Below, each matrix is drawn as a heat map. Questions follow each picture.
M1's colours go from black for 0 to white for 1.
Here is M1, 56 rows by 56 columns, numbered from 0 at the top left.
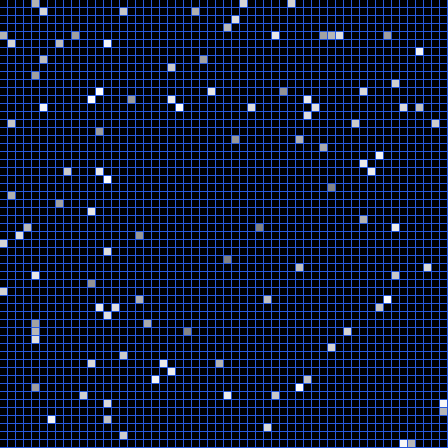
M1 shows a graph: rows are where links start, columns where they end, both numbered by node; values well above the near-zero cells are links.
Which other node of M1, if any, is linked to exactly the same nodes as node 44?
node 54
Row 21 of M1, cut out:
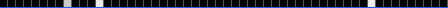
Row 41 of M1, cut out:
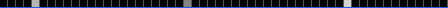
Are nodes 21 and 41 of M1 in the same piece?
no
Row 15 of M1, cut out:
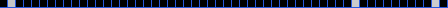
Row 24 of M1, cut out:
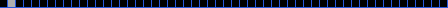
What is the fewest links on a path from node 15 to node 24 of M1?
2
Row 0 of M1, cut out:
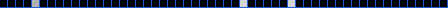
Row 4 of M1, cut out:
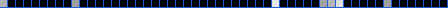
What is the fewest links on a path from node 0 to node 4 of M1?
1
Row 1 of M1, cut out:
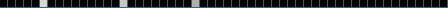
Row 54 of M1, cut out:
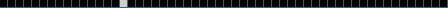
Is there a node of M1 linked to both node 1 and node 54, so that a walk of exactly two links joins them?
yes
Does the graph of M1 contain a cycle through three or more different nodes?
no
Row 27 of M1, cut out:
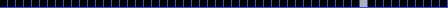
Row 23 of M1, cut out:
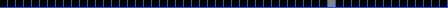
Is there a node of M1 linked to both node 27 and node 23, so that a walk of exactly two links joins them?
no
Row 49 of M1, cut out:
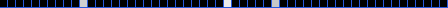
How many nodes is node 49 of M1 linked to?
3
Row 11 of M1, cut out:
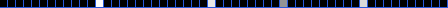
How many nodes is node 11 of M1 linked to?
4
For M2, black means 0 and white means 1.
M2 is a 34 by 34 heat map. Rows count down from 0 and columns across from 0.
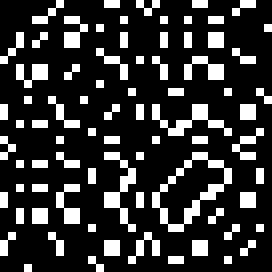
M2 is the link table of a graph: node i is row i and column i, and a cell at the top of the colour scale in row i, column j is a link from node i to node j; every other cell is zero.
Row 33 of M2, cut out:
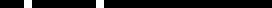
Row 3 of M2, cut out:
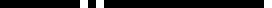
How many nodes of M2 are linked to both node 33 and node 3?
1
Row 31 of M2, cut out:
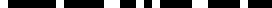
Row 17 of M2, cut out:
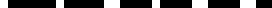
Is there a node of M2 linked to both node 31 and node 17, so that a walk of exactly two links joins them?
yes
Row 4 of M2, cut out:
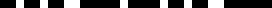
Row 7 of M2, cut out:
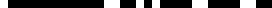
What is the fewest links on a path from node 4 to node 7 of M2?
3
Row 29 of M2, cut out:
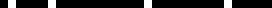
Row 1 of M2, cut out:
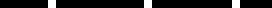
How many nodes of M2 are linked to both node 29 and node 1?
2
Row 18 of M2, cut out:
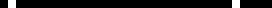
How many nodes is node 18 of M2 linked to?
2
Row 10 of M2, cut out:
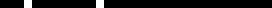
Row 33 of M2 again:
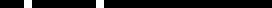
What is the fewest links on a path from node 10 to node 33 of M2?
2
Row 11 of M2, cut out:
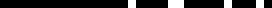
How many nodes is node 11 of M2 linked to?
5
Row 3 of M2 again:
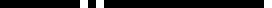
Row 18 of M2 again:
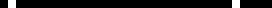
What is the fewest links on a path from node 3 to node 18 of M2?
4
